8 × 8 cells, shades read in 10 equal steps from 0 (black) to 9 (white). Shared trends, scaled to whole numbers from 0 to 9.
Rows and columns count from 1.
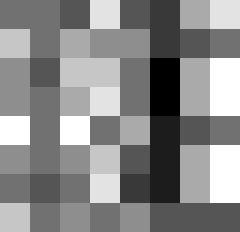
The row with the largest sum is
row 4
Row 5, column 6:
1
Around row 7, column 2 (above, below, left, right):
4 4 4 4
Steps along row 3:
down up same down down up up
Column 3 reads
3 6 7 6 9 5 4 5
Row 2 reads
7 4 6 5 5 2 3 4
